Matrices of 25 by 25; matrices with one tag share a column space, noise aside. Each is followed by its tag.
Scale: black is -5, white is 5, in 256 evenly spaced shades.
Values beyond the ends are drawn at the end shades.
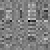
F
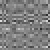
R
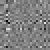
R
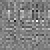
F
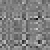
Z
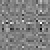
R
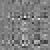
Z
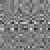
R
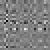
R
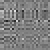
F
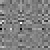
R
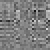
F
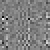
Z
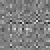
R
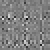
Z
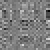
F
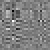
F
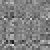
Z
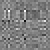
F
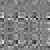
Z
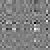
R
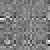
Z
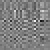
F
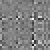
Z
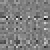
Z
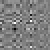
R
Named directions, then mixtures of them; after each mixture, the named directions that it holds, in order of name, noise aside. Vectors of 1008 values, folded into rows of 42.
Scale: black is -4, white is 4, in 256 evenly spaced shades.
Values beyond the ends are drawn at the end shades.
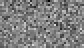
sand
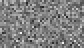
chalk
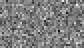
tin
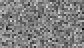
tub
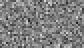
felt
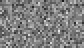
felt, tin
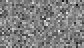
tin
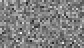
chalk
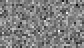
tin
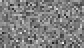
chalk, sand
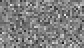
chalk, sand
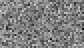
tub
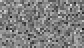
tin, tub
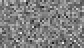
chalk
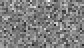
sand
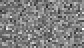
tub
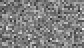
tub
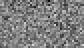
sand
